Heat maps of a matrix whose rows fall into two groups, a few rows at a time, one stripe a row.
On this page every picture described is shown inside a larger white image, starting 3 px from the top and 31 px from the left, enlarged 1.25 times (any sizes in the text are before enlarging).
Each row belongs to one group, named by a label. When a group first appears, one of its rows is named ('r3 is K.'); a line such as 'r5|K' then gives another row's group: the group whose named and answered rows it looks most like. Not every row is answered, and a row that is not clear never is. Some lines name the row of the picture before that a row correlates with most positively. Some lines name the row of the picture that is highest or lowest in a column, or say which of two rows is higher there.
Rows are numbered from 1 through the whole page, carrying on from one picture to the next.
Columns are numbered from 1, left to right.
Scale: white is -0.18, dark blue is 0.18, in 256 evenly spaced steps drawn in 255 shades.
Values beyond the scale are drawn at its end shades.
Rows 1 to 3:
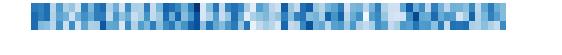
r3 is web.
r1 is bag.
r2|bag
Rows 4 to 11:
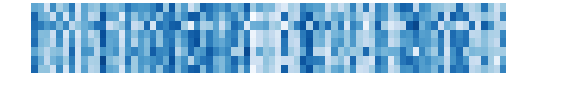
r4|web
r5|web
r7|web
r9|web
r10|web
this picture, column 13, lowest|6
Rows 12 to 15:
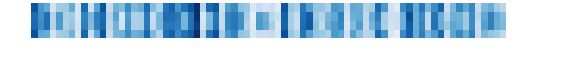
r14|bag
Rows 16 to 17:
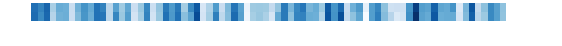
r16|bag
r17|bag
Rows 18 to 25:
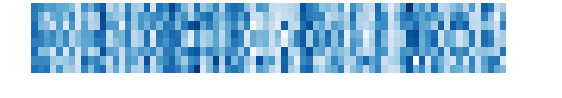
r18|bag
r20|web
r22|bag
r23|web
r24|bag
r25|bag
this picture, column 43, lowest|24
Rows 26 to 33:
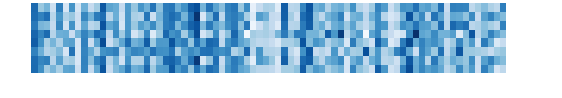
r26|web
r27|bag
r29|bag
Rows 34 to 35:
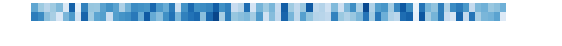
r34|web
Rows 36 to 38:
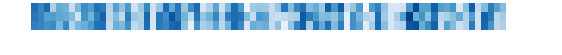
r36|bag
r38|bag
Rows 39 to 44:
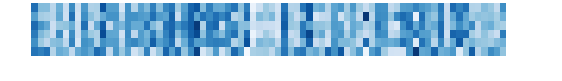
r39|web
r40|web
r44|bag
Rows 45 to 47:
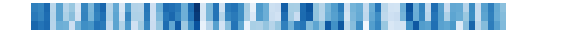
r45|bag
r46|bag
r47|bag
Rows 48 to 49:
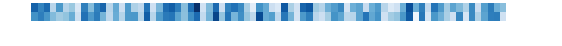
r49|bag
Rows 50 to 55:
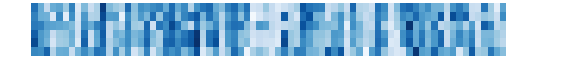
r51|web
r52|bag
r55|bag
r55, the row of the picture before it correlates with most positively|48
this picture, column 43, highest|55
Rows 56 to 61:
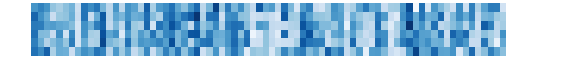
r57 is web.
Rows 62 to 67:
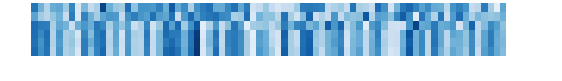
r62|web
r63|web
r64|bag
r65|bag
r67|bag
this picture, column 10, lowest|62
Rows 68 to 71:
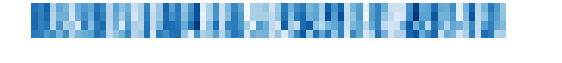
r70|bag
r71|bag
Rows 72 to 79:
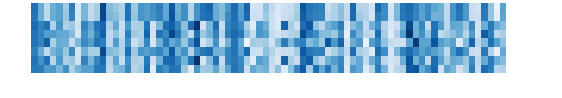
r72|web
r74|bag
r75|bag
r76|bag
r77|web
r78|bag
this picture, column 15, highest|79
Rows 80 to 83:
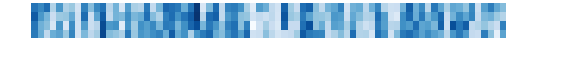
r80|bag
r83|web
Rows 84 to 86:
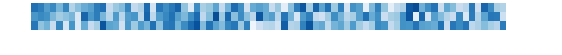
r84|bag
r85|bag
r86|web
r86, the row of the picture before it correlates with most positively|82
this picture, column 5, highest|86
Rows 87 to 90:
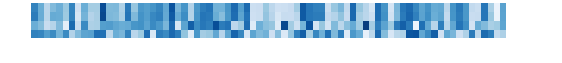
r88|web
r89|web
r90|bag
